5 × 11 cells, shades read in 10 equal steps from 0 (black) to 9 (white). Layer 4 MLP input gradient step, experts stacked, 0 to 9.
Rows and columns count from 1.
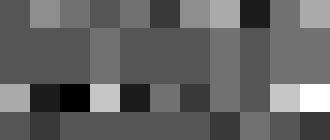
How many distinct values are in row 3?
2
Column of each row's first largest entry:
8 4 4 11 9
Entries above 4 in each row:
4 0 0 4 0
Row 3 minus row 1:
0 -2 -1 1 -1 1 -2 -2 2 0 -2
